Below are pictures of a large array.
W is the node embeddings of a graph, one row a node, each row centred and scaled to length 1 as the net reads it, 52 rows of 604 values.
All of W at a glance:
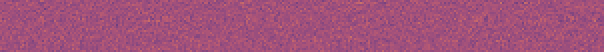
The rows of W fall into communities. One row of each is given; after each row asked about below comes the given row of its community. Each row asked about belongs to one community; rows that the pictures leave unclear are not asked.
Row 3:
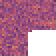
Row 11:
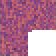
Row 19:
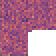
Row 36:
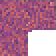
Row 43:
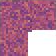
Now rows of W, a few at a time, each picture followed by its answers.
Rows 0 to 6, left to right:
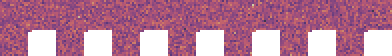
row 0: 19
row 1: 43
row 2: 3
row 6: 11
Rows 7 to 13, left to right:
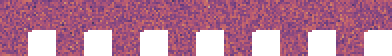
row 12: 36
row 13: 43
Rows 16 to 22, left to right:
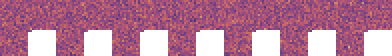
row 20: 43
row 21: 43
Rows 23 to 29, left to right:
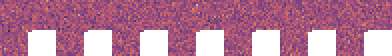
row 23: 36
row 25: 19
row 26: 3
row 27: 19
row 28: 43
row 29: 36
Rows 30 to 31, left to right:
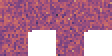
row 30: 43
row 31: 3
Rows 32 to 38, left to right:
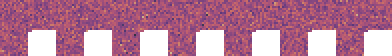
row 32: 19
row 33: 11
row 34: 36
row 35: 11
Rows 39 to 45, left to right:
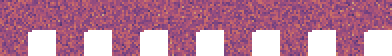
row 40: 11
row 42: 11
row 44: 43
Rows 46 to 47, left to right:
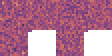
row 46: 11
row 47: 43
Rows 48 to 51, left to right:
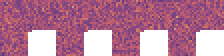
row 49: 11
